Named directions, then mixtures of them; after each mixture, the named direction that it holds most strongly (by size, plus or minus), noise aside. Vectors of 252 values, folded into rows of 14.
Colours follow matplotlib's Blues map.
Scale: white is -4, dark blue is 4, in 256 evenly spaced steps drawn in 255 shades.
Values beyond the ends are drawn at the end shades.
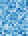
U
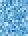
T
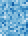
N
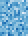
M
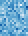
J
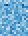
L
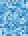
U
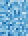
M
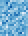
M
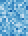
J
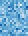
J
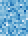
T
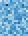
L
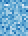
L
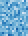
M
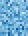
M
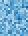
L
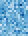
J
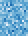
T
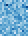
L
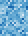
J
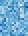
J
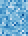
U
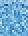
L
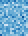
L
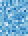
T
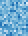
U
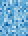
T
